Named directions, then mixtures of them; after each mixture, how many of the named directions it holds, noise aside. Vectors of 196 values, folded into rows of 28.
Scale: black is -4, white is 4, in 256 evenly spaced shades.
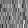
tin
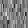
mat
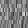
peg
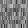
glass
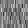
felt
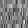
three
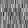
one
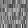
one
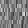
one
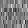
three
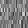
one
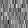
three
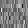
three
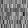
two
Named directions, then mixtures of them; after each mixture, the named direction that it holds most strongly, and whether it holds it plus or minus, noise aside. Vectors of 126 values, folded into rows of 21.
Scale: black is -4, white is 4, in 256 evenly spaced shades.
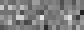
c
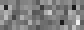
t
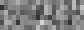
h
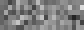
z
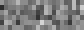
h, plus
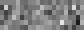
t, minus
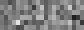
z, plus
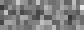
h, plus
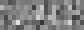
h, minus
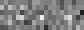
c, plus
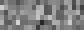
h, minus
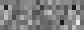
t, plus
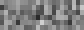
h, plus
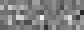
c, plus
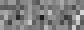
c, minus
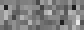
t, plus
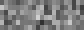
h, minus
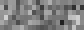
t, plus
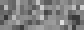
t, minus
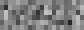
h, plus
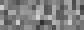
h, minus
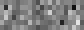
t, plus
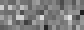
c, plus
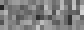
h, plus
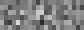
h, minus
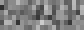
h, plus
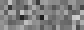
z, minus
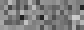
z, minus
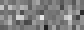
c, plus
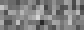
h, minus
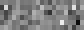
t, minus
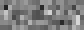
t, plus
